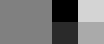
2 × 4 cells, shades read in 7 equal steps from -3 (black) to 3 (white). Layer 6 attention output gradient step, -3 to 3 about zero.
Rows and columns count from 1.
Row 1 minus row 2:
0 0 -1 1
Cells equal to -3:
1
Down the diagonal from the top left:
0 0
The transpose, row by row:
0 0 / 0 0 / -3 -2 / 2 1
